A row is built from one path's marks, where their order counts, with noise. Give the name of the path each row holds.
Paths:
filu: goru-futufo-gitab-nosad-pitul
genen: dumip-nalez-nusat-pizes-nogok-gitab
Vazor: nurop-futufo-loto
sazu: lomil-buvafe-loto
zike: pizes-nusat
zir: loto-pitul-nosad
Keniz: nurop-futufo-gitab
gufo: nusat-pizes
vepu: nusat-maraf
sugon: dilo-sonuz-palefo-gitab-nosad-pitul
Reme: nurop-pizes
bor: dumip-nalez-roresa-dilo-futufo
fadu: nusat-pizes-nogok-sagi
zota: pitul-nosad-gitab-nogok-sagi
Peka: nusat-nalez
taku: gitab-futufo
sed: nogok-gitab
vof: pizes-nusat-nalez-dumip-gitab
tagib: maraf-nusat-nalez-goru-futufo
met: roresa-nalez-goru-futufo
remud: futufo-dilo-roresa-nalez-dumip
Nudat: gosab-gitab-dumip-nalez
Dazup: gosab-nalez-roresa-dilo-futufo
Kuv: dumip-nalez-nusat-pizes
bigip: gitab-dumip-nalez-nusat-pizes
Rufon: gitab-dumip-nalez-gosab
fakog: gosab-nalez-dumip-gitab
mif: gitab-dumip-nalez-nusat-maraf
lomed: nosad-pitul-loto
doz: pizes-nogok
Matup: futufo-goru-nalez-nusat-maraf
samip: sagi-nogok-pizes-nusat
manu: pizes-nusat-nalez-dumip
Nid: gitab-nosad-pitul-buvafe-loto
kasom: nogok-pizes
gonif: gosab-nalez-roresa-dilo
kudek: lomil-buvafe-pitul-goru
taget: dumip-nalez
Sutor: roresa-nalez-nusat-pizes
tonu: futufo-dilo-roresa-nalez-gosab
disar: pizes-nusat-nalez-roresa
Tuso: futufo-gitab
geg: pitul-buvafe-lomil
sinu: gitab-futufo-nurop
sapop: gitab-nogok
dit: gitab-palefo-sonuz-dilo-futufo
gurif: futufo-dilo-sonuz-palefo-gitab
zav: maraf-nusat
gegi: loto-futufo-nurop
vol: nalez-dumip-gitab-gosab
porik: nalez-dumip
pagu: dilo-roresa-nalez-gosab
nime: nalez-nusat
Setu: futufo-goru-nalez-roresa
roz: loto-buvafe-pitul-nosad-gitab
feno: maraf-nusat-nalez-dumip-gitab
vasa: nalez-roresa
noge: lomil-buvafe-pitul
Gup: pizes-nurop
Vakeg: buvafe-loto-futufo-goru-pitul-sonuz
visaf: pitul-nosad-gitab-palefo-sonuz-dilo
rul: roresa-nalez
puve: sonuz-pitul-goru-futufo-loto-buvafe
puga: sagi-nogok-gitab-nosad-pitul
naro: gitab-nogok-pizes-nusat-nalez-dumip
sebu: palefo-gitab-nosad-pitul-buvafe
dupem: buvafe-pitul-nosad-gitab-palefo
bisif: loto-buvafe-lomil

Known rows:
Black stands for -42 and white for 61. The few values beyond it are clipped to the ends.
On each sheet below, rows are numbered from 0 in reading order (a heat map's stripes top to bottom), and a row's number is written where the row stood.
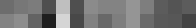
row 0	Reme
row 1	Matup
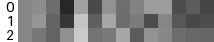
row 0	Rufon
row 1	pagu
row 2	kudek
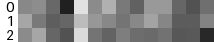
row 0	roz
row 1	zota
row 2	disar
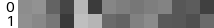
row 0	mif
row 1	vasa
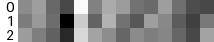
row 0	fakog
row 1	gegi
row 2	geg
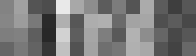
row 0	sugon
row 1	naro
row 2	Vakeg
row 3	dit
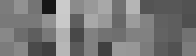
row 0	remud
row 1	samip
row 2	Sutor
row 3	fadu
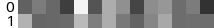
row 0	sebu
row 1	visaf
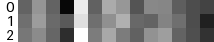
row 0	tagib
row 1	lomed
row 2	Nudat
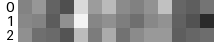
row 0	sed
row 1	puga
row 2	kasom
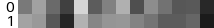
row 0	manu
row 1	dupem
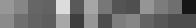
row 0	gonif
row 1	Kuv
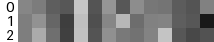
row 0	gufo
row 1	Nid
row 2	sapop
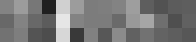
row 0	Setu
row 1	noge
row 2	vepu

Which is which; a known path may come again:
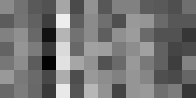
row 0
Kuv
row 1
rul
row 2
tonu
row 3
Keniz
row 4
bisif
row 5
bigip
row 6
sebu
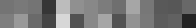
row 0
porik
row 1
manu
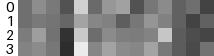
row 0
zav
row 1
nime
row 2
sapop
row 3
Tuso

